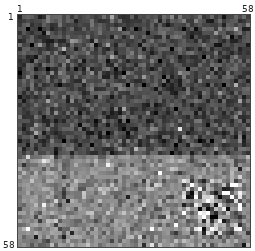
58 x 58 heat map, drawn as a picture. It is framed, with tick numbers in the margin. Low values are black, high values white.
Seam: horizontal, 60% of the way down, the bottom part higher. Roughest part: bottom right. Average level on the scale: 40%. Odd patch: rougher, in the bottom right.
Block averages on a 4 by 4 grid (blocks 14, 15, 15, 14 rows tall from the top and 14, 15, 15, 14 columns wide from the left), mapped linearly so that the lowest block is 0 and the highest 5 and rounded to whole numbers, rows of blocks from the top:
0000 / 0000 / 3333 / 5555
